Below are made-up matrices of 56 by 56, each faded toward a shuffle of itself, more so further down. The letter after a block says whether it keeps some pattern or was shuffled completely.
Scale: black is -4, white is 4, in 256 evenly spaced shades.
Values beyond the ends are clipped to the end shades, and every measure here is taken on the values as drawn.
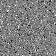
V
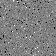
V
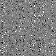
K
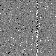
K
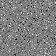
V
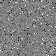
V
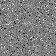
V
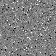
V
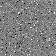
V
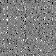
K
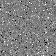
V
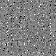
K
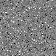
V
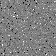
V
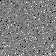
V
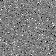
V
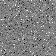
V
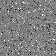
V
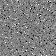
V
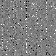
K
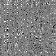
K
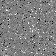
V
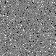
V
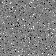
V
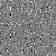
K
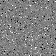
V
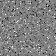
V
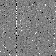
K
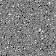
V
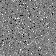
V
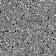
V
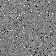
V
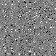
K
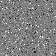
V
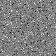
V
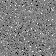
V
